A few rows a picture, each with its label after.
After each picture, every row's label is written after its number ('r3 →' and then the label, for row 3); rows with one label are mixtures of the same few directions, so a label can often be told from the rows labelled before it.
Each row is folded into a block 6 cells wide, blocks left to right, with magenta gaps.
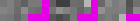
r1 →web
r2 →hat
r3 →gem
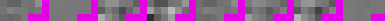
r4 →hat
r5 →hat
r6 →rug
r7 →rug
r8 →hat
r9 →rug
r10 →rug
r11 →web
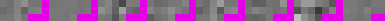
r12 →web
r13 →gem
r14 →web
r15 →rug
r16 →web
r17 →hat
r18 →rug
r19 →web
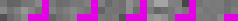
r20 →rug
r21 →rug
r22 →gem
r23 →hat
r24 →gem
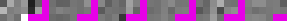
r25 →gem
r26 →hat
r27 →gem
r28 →web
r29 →web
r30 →hat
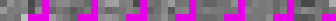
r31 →gem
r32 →rug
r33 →hat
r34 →web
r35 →hat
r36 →gem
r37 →hat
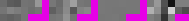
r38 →hat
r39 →web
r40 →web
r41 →web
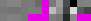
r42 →hat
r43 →web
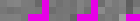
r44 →hat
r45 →gem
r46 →gem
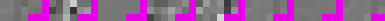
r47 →web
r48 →web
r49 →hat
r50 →rug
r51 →gem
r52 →gem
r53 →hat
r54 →gem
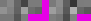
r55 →web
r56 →web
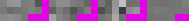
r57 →hat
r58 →rug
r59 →web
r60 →hat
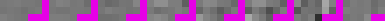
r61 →rug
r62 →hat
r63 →hat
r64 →hat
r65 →rug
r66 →rug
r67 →gem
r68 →gem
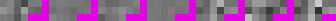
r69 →web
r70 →rug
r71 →rug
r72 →web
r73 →web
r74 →rug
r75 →web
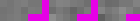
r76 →web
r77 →rug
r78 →rug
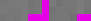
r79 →gem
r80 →gem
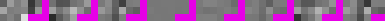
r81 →gem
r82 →rug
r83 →web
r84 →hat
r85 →hat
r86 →web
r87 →rug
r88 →web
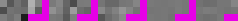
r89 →gem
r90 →web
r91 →rug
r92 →gem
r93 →hat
